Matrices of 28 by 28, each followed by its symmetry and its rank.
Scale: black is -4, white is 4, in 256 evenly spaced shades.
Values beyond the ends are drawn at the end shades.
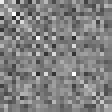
symmetric, rank five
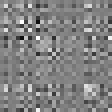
symmetric, rank three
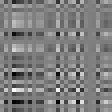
neither, rank one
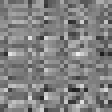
neither, rank three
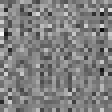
neither, rank five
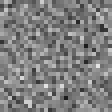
antisymmetric, full rank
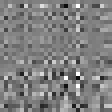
neither, rank three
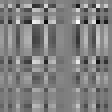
neither, rank one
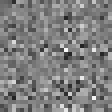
neither, rank five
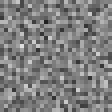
antisymmetric, full rank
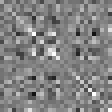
symmetric, rank five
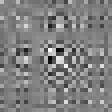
symmetric, rank three
